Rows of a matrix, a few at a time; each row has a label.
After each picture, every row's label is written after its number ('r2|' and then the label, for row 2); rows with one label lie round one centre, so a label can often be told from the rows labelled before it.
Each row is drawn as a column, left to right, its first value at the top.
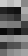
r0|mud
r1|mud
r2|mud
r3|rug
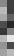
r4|rug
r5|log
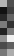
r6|mud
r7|log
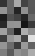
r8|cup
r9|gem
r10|mud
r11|cup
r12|log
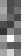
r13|rug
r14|log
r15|gem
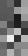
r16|gem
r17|log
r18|cup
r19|rug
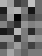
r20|mud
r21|rug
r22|cup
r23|gem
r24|mud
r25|gem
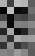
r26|mud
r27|cup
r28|mud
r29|mud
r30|gem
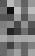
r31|gem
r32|mud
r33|rug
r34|gem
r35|rug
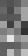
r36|gem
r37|log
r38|gem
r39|rug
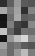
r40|cup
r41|gem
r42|rug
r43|log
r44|gem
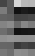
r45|gem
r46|gem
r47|mud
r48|mud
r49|mud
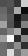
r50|gem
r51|log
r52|cup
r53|mud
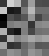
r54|cup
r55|mud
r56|mud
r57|gem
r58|rug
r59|gem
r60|gem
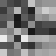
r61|log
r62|gem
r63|cup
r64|log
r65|mud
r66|rug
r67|rug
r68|rug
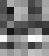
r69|log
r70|mud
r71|rug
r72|rug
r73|log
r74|log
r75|rug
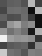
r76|log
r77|gem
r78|gem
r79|gem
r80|mud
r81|cup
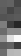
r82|gem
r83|log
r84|log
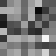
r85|cup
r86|rug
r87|rug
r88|gem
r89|rug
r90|mud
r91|log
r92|gem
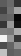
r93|log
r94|gem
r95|cup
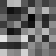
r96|log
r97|mud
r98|mud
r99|log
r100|cup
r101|gem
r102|cup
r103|gem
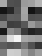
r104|mud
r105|log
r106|log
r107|rug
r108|mud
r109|mud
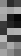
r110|rug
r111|cup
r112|cup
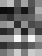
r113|mud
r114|mud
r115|log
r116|mud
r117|log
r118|rug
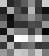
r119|mud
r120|cup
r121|log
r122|log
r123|rug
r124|log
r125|mud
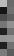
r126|mud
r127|gem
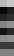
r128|mud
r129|mud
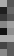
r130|mud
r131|gem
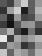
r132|log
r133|cup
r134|rug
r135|mud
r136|gem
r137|rug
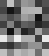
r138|log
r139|mud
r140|log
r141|rug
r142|rug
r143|cup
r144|log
